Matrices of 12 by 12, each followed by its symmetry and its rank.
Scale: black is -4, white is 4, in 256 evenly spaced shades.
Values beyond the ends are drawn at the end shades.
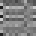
neither, rank two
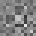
symmetric, rank two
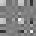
symmetric, rank two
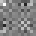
symmetric, rank two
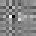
neither, rank two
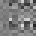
neither, rank two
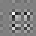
symmetric, rank one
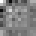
symmetric, rank two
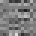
neither, rank two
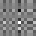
neither, rank one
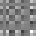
symmetric, rank one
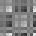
symmetric, rank one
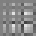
symmetric, rank one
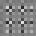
symmetric, rank one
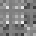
symmetric, rank two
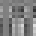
neither, rank one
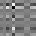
neither, rank one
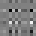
neither, rank one
